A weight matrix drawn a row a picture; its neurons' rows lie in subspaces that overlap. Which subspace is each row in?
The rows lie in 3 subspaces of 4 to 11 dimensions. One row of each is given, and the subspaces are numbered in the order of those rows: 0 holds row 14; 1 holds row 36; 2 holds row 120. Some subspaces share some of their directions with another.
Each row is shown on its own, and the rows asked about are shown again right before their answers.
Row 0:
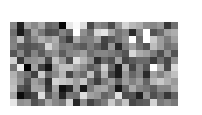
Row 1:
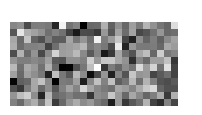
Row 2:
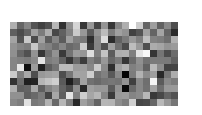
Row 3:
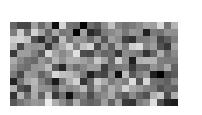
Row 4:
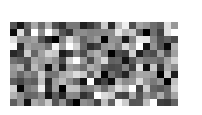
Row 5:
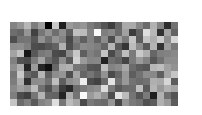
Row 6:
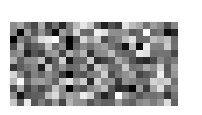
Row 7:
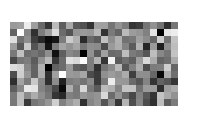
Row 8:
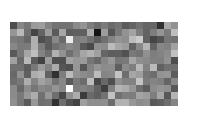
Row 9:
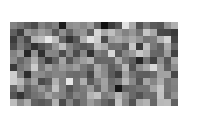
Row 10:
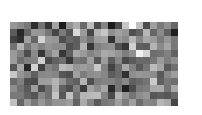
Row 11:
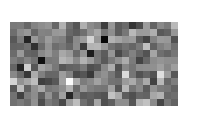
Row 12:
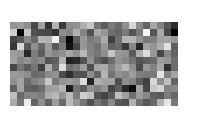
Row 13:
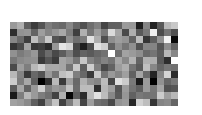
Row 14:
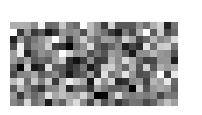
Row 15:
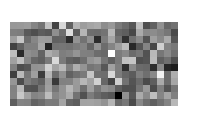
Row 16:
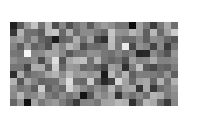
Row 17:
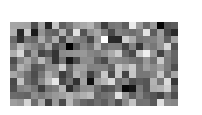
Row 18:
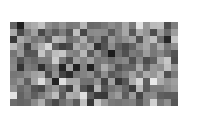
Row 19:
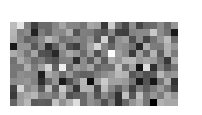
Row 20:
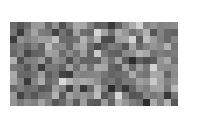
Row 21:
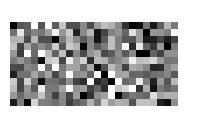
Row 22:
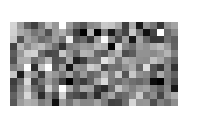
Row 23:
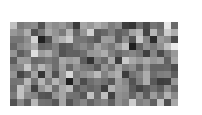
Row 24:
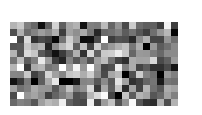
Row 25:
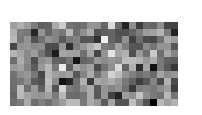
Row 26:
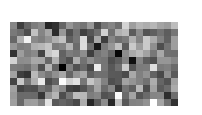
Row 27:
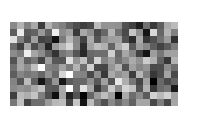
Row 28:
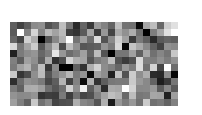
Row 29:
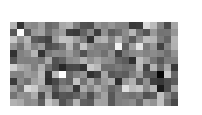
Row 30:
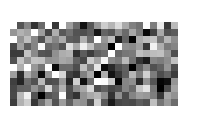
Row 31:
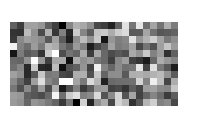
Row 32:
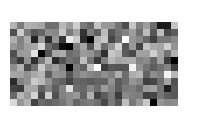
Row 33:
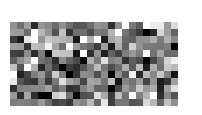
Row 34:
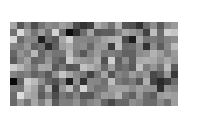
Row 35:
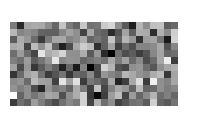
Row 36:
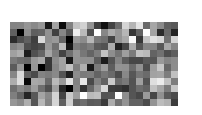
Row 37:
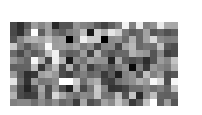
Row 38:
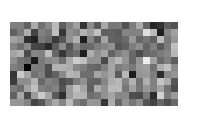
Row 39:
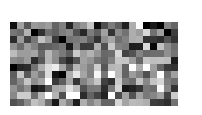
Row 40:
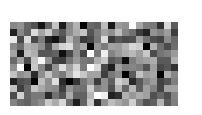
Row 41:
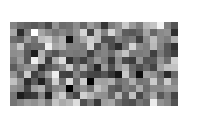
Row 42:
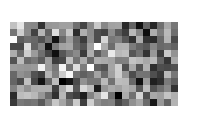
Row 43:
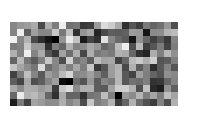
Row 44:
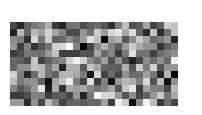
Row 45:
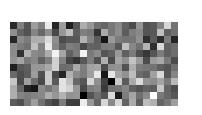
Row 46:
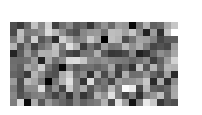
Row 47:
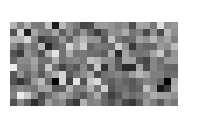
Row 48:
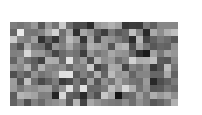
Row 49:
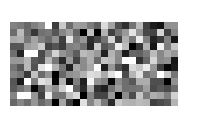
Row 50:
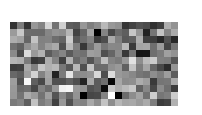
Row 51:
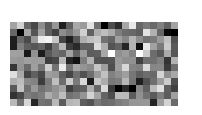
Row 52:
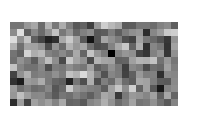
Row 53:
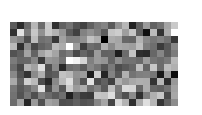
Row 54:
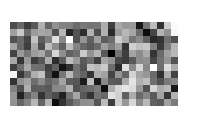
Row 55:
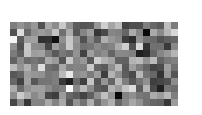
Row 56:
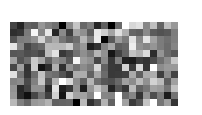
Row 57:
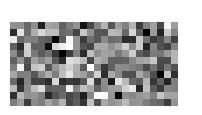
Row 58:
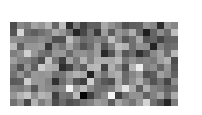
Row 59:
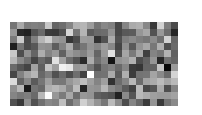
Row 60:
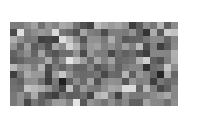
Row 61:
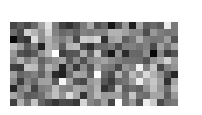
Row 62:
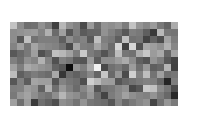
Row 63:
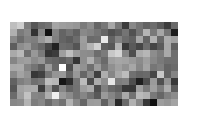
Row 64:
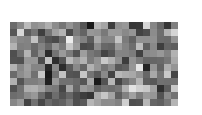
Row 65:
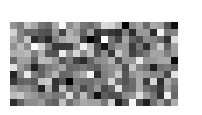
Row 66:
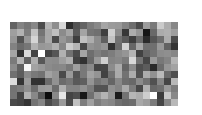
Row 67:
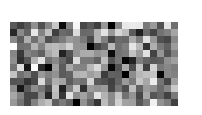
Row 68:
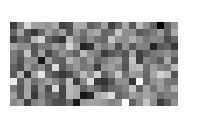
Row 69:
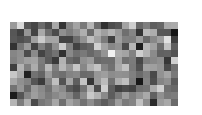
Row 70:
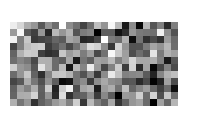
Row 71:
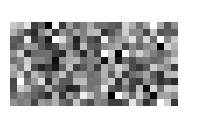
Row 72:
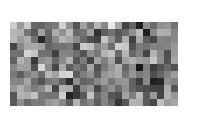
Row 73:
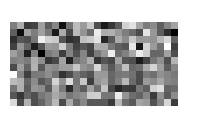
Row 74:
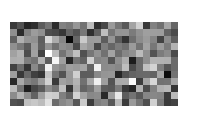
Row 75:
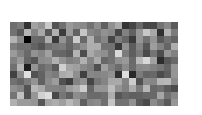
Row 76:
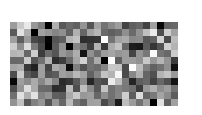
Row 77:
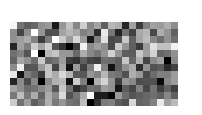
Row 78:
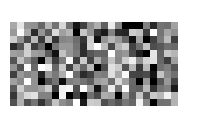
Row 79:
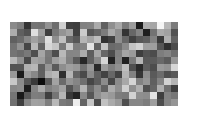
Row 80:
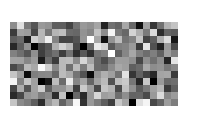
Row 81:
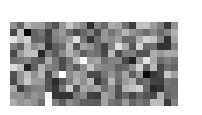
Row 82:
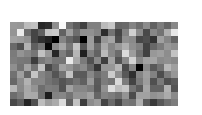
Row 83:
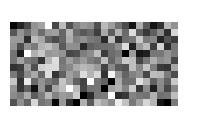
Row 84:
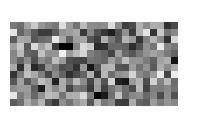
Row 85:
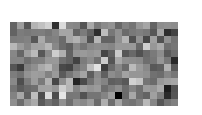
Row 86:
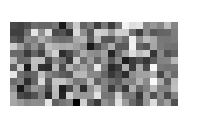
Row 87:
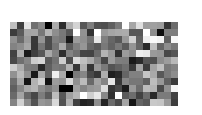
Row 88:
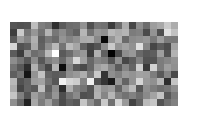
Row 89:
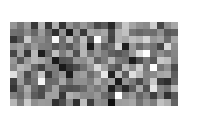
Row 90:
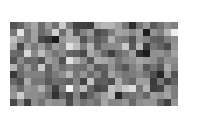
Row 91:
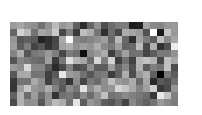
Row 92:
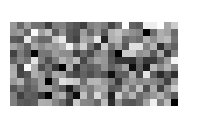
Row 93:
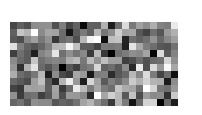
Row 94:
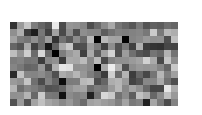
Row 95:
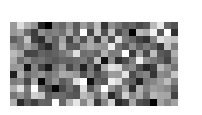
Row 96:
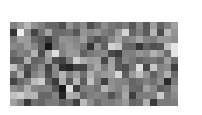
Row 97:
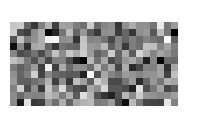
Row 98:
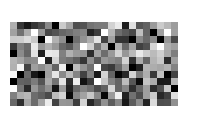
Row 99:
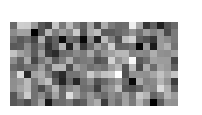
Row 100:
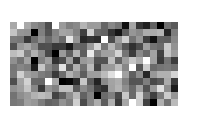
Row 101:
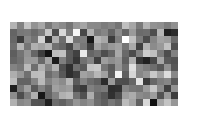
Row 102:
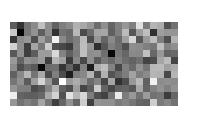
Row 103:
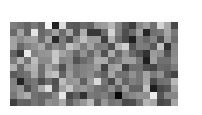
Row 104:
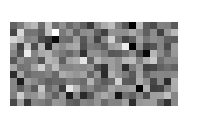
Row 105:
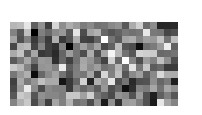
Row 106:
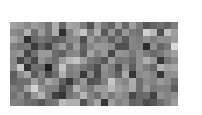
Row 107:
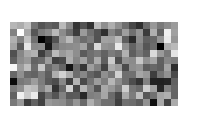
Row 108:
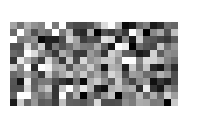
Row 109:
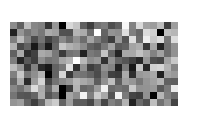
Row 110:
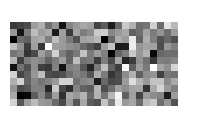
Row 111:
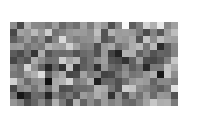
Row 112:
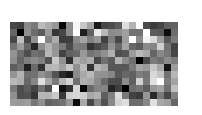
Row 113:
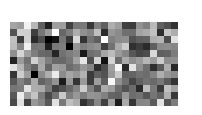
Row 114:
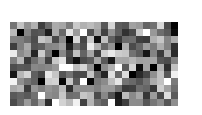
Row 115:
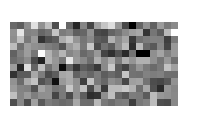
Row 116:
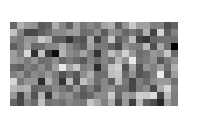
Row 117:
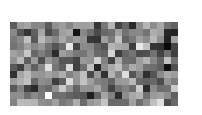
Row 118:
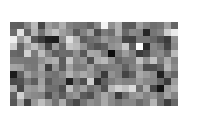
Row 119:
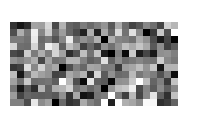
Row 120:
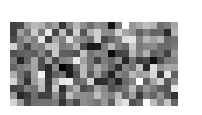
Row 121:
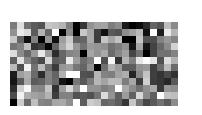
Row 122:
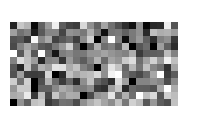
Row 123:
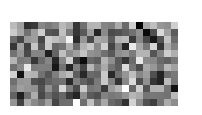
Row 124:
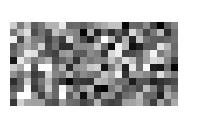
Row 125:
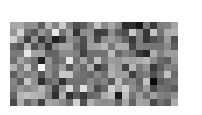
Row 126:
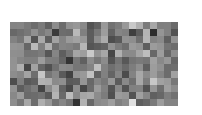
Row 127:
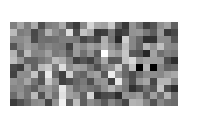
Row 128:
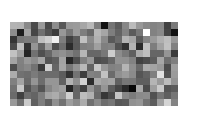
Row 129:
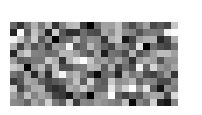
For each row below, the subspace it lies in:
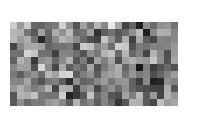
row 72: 2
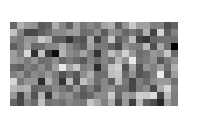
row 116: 2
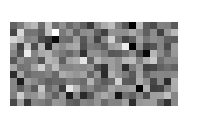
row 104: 1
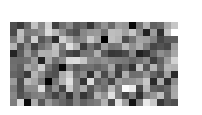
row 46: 0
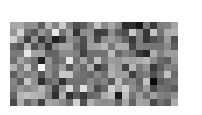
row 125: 0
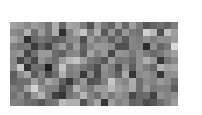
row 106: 2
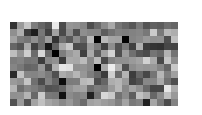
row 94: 2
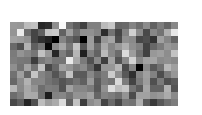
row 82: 2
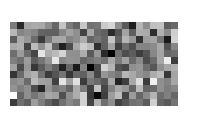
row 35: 0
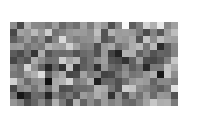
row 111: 2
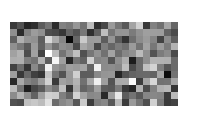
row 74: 2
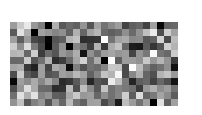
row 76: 1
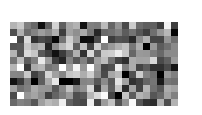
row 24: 0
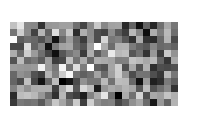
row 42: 0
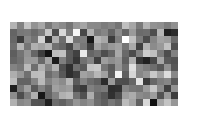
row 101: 2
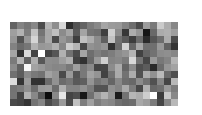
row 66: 2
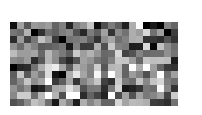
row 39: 2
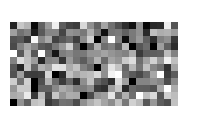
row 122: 2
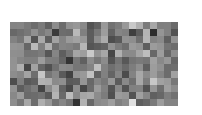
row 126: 0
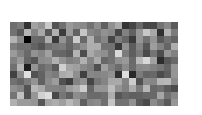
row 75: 2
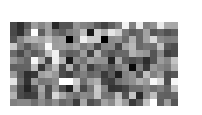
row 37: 1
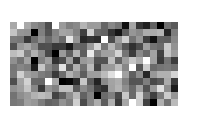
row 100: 1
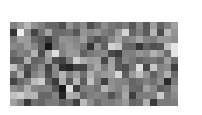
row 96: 1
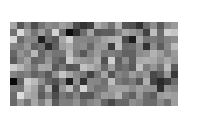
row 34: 2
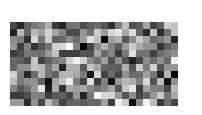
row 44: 0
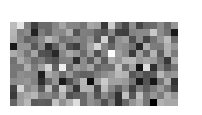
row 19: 0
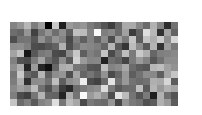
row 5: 1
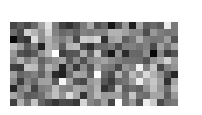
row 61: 2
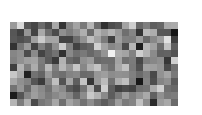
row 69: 0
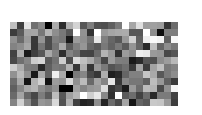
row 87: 1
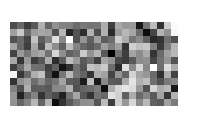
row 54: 1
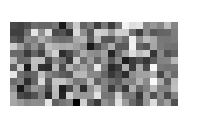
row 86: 0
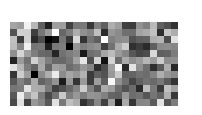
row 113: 1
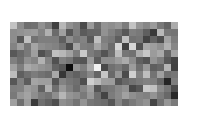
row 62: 2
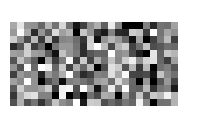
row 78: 0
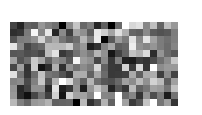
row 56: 0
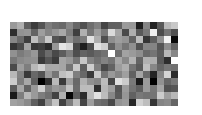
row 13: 0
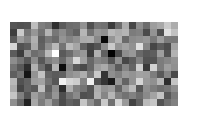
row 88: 1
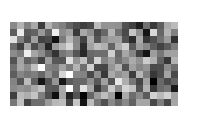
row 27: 0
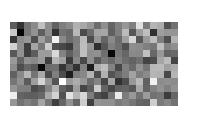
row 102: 0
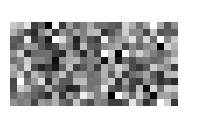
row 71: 2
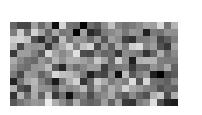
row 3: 2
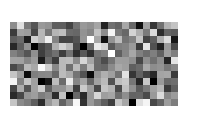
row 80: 0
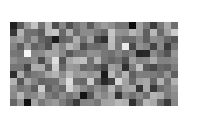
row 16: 1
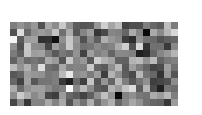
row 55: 0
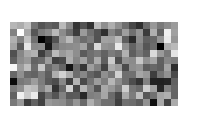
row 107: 1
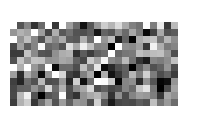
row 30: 1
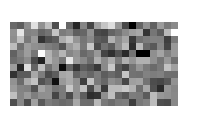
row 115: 0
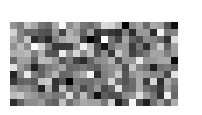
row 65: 0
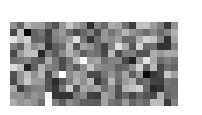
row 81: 2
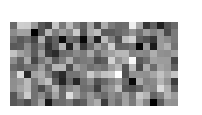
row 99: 2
